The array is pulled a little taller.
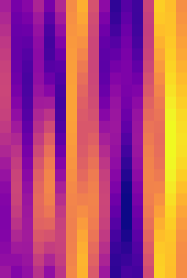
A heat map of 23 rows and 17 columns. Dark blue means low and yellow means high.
Grain: streaks running down. Ninth with the highest average: middle right. Stripes: upright, repeating 2 times.
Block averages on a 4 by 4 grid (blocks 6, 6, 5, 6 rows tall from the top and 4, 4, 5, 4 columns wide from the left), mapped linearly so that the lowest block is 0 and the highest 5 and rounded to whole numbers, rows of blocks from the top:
0 2 0 4
1 2 1 5
2 3 1 5
1 3 0 5
